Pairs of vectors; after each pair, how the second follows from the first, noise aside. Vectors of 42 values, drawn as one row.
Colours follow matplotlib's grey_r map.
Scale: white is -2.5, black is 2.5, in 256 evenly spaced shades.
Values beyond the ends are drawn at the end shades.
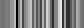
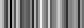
shuffled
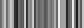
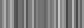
shrunk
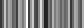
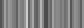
shrunk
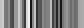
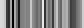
shuffled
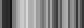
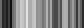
copied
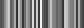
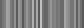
shrunk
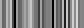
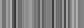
shrunk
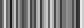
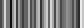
copied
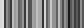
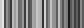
copied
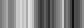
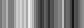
copied
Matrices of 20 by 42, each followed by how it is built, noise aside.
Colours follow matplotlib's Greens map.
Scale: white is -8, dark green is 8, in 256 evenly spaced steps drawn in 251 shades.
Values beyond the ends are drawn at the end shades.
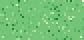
sparse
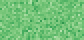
noise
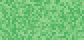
noise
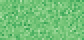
noise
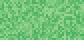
noise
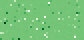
sparse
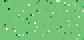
sparse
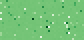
sparse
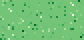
sparse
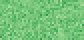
noise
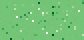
sparse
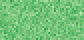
noise
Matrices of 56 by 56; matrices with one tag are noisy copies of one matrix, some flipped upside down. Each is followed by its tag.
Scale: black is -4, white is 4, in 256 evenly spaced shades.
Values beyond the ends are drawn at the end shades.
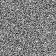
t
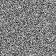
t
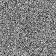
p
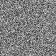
t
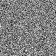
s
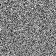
s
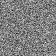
t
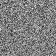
s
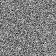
t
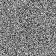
p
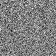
s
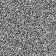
t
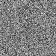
p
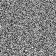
s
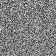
s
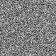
t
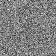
p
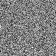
s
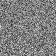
s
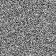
t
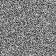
t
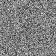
p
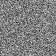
t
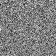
s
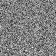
s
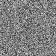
p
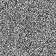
p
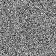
p
